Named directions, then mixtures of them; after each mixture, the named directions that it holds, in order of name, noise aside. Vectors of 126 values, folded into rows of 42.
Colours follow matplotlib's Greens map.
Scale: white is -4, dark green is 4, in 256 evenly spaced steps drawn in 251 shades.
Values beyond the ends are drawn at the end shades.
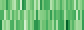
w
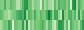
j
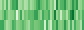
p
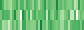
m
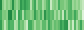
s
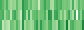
j, m, w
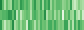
j, m, s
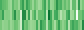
j, m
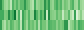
m, s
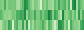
j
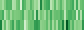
w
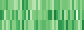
j, m, w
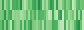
j, w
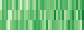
p, s, w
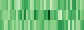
j, p, s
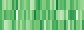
m, p, s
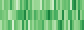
j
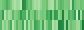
j, w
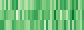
p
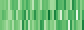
j, m, p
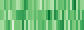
j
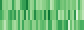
j, m, s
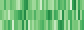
j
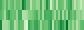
s, w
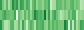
m, p, s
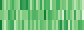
m, s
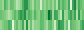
j
